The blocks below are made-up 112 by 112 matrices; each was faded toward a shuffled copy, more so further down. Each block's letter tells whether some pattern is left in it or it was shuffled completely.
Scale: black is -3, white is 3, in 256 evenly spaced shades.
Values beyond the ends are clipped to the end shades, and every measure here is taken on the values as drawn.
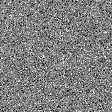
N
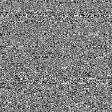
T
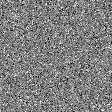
N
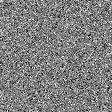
N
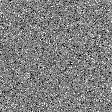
N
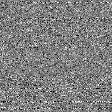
T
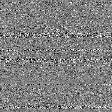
T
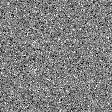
N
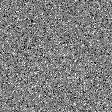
N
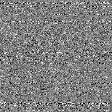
T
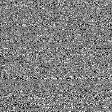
T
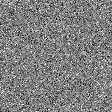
N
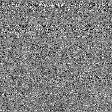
T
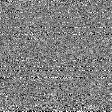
T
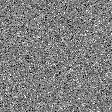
N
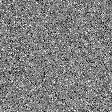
N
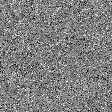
N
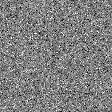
N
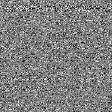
T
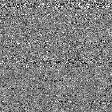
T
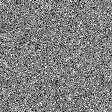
N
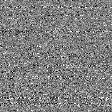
T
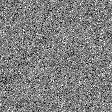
N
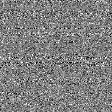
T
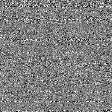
T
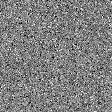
N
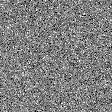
N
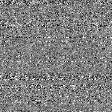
T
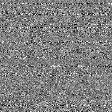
T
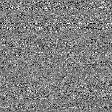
T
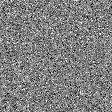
N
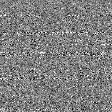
T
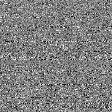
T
